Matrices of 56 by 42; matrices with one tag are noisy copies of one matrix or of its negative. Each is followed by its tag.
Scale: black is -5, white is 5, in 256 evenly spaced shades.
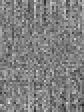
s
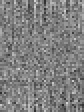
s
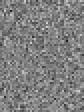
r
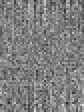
s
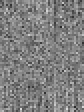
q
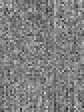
q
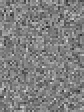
r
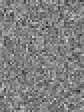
r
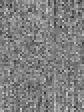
q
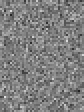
r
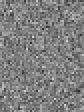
r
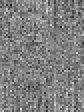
q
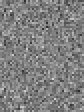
r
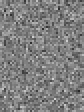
r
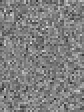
r
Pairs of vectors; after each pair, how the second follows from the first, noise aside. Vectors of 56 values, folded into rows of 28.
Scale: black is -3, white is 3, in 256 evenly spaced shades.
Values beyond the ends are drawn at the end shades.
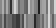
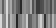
reversed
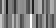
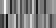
wrapped around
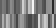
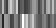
reversed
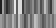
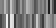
wrapped around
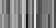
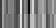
reversed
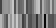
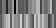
wrapped around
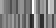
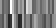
wrapped around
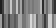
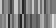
wrapped around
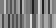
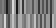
wrapped around
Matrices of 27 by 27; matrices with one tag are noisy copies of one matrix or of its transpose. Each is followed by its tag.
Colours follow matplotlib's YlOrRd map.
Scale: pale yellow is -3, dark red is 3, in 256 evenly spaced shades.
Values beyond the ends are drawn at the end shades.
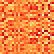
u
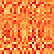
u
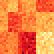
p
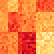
p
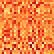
u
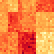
p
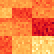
p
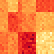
p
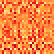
u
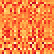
u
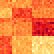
p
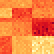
p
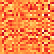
u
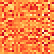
u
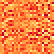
u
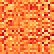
u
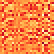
u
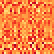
u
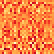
u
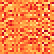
u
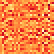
u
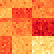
p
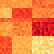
p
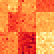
p
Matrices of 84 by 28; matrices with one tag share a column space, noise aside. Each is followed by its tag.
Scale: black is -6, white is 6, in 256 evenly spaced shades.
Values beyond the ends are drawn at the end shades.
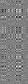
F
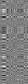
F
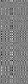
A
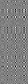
F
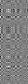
F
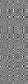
F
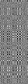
A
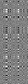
F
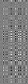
A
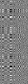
F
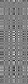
A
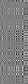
A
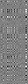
F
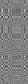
F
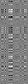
F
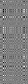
F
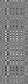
A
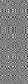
F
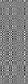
A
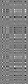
F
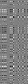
F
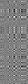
F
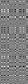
F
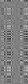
A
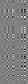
F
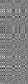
F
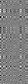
F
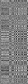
A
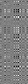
F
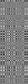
A
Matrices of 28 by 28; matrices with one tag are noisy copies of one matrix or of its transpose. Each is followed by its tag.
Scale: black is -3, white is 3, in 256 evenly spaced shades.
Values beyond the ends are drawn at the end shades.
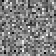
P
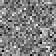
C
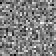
P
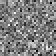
C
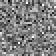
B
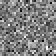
C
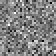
C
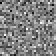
P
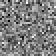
B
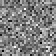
C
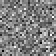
C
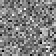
C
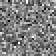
B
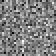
P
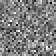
C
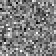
B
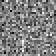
P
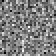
P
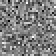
B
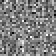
P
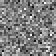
C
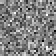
C
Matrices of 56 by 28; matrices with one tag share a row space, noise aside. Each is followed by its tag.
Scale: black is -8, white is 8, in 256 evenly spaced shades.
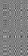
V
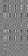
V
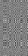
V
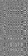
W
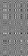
V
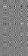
V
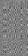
V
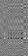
W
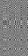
V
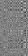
W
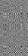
V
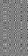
V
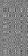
V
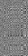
W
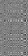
W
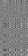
V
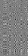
V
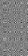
V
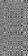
W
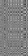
W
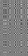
V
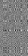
V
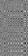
W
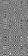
V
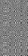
V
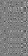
W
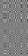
V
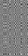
V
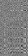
W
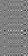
W
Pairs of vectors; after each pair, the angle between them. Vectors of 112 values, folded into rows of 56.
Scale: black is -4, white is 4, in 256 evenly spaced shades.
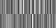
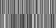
partly aligned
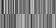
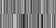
partly opposed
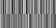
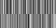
nearly opposite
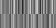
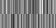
partly opposed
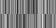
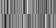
partly opposed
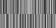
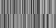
orthogonal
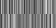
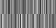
orthogonal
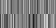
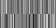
nearly parallel
